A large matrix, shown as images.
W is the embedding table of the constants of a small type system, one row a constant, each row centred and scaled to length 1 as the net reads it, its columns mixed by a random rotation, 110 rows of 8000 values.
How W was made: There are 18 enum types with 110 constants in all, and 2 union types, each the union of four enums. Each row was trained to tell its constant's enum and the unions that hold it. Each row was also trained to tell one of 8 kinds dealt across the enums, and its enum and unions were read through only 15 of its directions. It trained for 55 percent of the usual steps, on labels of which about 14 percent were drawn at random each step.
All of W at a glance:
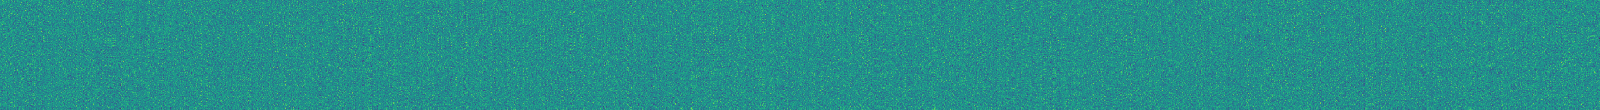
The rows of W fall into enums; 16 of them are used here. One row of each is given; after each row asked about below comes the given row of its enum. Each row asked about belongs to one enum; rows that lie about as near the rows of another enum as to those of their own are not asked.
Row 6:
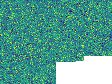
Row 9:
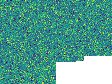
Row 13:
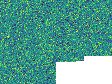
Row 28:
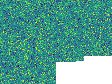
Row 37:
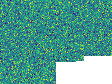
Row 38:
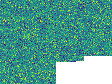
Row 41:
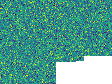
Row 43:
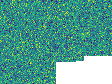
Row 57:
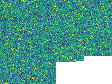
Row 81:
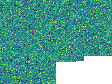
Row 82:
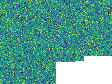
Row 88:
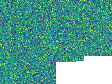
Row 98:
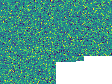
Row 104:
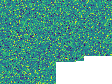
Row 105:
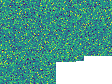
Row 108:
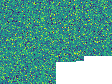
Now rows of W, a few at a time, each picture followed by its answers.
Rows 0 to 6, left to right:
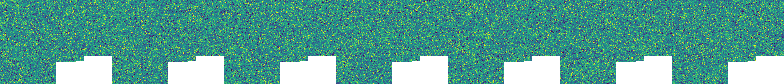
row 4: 28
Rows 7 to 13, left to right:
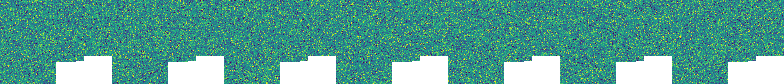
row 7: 13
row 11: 38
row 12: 38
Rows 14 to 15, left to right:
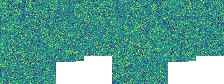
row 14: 105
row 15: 43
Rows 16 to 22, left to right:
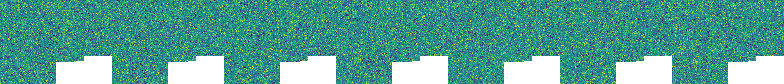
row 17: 57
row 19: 105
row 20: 57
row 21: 43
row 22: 28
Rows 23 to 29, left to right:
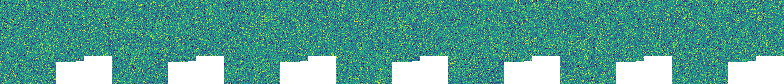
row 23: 98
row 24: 98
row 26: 108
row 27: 88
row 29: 105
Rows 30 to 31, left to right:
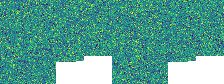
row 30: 82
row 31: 28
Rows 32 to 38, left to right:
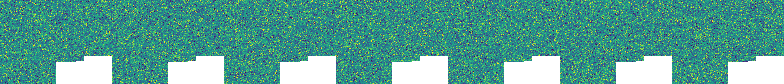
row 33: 9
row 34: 37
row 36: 57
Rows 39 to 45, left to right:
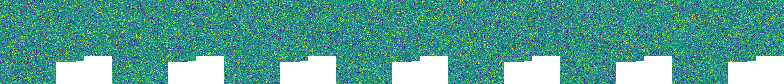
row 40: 38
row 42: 38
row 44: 108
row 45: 38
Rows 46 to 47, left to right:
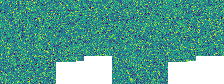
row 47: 57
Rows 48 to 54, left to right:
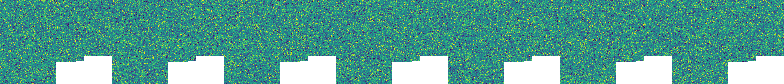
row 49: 105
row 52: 82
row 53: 9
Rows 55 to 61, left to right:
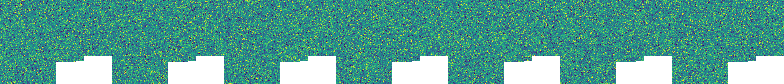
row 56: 38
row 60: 104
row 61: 108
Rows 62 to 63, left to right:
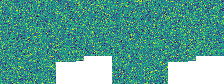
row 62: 82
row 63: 82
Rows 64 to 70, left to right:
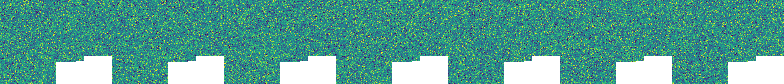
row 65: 41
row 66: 98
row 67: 104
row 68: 105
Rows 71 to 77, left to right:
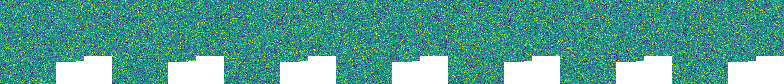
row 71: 57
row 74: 28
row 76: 98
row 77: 108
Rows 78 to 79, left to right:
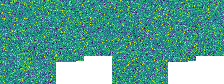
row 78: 37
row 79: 108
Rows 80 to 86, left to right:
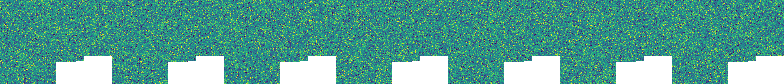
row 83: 9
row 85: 108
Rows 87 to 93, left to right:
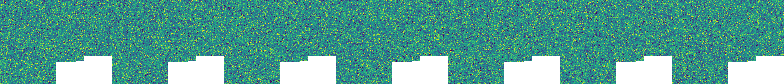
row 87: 37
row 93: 104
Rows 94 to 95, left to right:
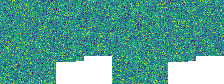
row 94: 43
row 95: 9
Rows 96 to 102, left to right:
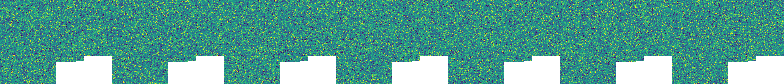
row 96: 41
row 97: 104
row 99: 82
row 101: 105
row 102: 82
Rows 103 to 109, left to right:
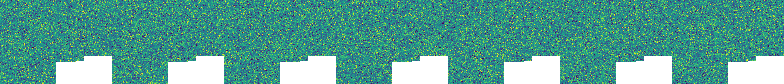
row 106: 13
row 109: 57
